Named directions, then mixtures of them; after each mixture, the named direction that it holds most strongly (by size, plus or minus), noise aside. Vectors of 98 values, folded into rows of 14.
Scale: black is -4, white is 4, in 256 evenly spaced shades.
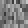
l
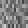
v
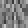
l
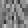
l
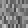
v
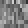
l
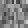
l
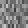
v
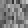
l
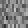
v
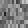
l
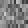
l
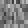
l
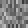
v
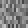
v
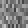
v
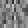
l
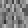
l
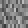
v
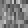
l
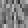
l
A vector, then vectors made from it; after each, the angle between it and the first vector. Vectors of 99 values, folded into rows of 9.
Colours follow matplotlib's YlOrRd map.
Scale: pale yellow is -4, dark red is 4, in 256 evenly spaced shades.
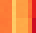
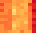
nearly parallel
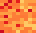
orthogonal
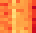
nearly parallel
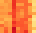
nearly opposite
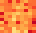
partly aligned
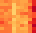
nearly parallel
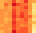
nearly opposite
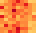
partly opposed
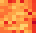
partly aligned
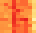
nearly opposite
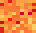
orthogonal
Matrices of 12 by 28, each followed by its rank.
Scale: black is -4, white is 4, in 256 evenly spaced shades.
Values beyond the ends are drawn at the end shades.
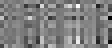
two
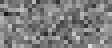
full rank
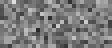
full rank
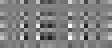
one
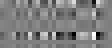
one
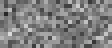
full rank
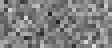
full rank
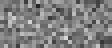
full rank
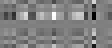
one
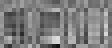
two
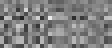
two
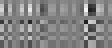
one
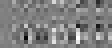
two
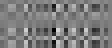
one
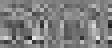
two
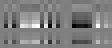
one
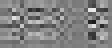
two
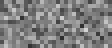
full rank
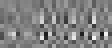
two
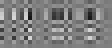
one
